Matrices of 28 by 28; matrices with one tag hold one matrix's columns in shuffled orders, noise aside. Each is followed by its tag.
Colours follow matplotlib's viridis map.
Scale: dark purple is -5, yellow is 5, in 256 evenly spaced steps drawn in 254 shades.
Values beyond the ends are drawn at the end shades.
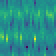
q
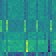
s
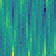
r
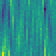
r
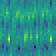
q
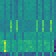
s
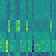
s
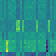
s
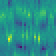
q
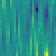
r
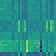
s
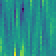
r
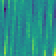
r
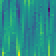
r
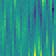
r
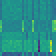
s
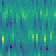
q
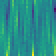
r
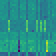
s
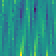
r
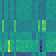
s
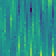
r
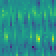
q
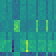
s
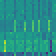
s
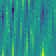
r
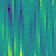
r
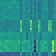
s
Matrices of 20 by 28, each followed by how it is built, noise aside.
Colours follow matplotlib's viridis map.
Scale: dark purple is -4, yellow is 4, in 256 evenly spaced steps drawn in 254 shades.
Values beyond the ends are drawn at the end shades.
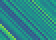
Toeplitz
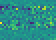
uneven rows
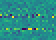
uneven rows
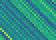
Toeplitz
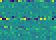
uneven rows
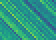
Toeplitz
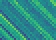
Toeplitz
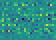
uneven rows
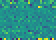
uneven rows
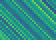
Toeplitz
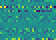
uneven rows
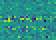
uneven rows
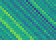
Toeplitz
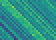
Toeplitz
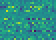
uneven rows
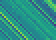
Toeplitz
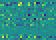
uneven rows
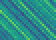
Toeplitz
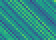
Toeplitz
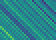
Toeplitz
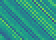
Toeplitz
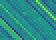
Toeplitz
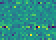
uneven rows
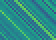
Toeplitz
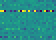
uneven rows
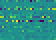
uneven rows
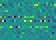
uneven rows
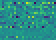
uneven rows
